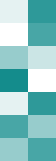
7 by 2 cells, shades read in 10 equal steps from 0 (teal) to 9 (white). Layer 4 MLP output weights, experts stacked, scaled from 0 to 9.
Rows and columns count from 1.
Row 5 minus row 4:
8 -8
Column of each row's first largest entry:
1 1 2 2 1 2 1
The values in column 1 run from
0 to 9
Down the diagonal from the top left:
8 2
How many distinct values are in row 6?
2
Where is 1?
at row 1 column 2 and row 5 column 2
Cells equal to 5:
3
